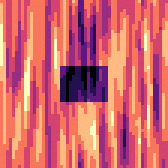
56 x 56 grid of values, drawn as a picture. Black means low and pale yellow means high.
Streaks run downward. There is no overall slope. The centre is the ninth with the lowest average. Overall the values sit about 60% of the way up the scale. In the centre lies a patch that is lower than the rest.
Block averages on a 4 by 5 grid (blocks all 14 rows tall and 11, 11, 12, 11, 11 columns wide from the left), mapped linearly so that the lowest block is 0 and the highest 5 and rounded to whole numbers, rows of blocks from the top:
4 4 2 4 4 | 4 4 0 5 4 | 5 3 2 4 4 | 5 4 5 3 4
